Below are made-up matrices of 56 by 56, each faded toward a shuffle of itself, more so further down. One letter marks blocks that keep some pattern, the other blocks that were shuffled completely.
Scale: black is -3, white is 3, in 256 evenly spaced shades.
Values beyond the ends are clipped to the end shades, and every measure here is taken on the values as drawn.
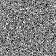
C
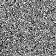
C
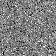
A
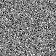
A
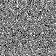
C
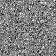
C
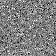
A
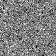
C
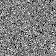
A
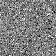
C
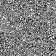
A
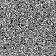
C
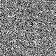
A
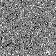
C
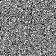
C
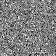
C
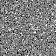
A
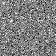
C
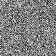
C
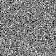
C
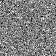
A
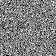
C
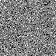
C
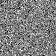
A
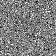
A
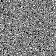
A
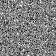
A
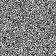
A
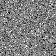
A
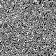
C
